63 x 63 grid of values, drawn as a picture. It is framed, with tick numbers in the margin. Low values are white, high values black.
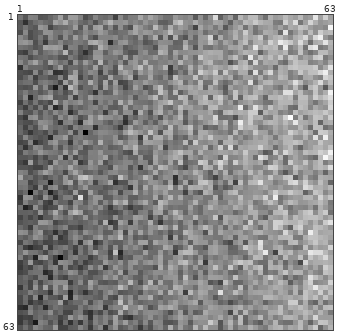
Overall the values sit about 50% of the way up the scale. There are no regular stripes. The histogram is bell-shaped. Values rise toward the left.
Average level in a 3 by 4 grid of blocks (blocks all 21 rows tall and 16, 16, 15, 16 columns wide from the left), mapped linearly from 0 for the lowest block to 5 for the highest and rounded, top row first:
4310
4320
5321
